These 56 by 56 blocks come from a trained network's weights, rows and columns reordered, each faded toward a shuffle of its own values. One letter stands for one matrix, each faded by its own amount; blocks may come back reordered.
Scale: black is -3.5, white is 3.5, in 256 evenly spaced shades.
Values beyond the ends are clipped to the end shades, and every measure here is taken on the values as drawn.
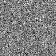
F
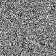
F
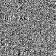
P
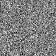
P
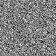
P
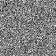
F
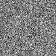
P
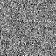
P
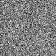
F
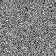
P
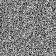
F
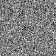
P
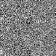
P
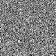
P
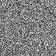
F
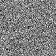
F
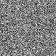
F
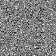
P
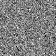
P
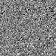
P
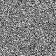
F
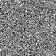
P
